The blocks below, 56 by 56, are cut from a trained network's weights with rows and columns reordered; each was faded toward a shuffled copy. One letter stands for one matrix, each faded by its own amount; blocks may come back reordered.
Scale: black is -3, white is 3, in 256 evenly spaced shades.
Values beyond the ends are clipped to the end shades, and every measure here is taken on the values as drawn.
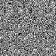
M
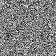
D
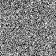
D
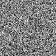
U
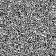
U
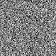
U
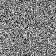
U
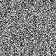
U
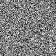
U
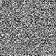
M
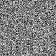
U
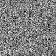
U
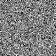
D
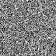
U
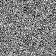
U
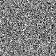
D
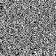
M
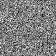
U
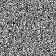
D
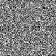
M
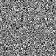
M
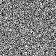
D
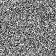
U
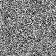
U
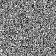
D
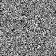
D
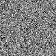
U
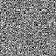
M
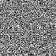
M
